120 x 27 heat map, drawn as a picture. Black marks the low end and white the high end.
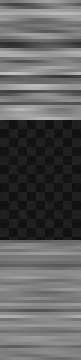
It is made of 3 by 1 panels. Panel 1,1: middling, streaked across, strong in contrast. Panel 2,1: very low, checkered, faint in contrast. Panel 3,1: middling, streaked across.
